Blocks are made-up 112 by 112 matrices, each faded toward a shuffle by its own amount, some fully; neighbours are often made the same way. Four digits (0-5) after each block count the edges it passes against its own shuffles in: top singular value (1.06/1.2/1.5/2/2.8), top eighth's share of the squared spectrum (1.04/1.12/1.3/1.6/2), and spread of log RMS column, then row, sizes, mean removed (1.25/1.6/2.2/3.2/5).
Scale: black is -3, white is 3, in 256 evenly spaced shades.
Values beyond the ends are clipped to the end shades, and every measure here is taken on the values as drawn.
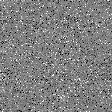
3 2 0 1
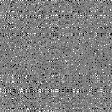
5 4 2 3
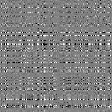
5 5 3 4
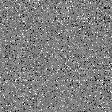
3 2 1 1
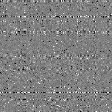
5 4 2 3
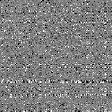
4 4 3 3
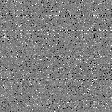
4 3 1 2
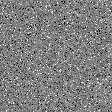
0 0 0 0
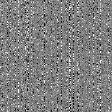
2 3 4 0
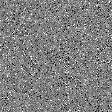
1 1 2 0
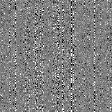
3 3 4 0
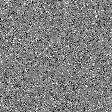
2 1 0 0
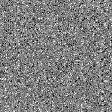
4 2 1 1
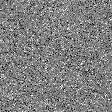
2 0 0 0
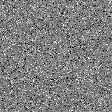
0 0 0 0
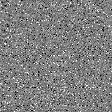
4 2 0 1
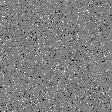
0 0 0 0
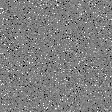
1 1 0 0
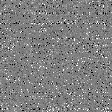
4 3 1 2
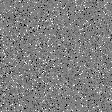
2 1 0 0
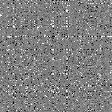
4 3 2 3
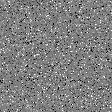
0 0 0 0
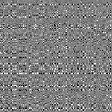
5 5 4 4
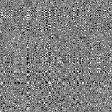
5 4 3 3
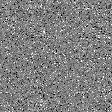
3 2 1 1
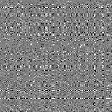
5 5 3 4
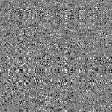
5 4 2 3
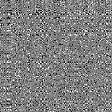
5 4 3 3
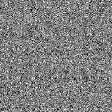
4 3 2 2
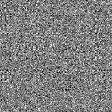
4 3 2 2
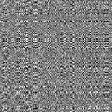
5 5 4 4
